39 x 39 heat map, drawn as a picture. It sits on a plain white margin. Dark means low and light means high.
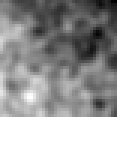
The ninth with the highest average is the bottom left. There are no lone odd cells. There is an overall slope up to the bottom left. The field is mottled with small blotches. Overall the values sit about 50% of the way up the scale. The ninth with the lowest average is the top right. The halves do not mirror each other.
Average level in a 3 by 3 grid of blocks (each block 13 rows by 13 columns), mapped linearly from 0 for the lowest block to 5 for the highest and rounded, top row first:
310
421
543
